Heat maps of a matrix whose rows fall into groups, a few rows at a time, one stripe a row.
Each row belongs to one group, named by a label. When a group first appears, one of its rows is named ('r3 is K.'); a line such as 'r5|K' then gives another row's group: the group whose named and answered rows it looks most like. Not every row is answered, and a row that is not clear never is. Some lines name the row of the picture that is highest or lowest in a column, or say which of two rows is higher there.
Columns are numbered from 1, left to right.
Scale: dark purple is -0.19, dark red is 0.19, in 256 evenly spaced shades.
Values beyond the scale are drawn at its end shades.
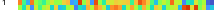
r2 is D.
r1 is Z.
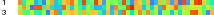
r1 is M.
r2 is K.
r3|M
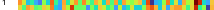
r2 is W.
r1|M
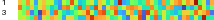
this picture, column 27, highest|2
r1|W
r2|Z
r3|D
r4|D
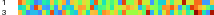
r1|M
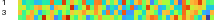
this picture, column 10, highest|2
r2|D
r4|W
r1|M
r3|M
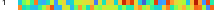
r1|K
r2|M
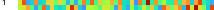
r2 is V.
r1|D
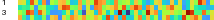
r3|W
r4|M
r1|Z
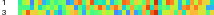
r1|K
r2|D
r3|V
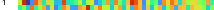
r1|K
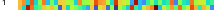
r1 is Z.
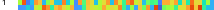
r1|K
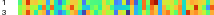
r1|V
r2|V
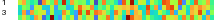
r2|K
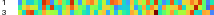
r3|W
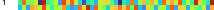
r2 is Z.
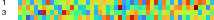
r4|K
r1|D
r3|W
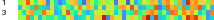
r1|V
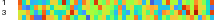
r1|M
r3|V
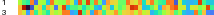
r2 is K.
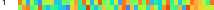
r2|V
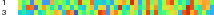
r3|D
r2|W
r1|K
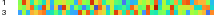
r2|W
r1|D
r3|Z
